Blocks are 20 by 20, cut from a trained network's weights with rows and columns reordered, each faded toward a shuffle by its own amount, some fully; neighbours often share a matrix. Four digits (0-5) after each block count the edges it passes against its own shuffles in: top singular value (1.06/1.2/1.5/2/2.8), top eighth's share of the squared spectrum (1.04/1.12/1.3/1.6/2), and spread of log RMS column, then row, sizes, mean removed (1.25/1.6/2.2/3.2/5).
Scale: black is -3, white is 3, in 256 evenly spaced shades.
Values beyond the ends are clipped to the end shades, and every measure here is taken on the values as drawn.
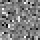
0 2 0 0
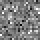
0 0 0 0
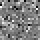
1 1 0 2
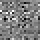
3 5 1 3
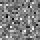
0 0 0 0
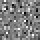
0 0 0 0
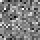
1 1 0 1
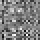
3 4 0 3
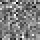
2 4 0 2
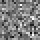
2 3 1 1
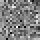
2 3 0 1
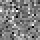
1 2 1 0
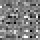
3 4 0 2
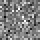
0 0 0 0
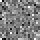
2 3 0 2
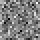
0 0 0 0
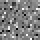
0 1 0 0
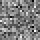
2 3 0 0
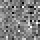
2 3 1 1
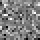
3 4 0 2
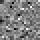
0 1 0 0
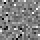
1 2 0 0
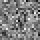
2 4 0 1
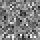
2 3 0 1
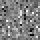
2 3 1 0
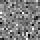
0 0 0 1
